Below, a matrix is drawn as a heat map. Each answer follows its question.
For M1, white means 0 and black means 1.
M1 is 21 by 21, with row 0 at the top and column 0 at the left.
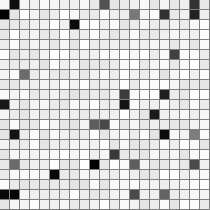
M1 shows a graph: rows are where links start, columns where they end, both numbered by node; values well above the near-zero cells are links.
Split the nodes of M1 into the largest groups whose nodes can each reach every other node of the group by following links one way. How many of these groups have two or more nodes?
4
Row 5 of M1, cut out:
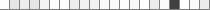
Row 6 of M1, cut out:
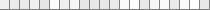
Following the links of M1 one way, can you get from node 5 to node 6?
no
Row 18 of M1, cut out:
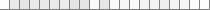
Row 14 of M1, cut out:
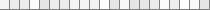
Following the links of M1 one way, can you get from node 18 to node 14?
no
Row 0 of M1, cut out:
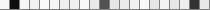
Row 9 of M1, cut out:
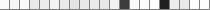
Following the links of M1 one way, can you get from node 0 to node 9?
yes
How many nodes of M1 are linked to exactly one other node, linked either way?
6
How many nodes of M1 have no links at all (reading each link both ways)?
7
